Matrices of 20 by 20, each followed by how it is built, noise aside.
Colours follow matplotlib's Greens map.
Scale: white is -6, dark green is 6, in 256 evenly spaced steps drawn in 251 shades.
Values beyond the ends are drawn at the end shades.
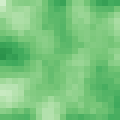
smooth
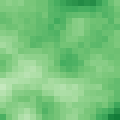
smooth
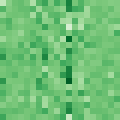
uneven columns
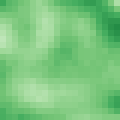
smooth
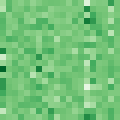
uneven columns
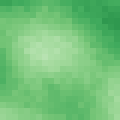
smooth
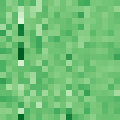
uneven columns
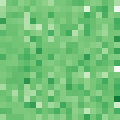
uneven columns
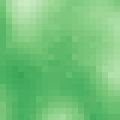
smooth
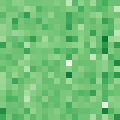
uneven columns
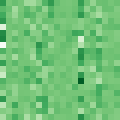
uneven columns
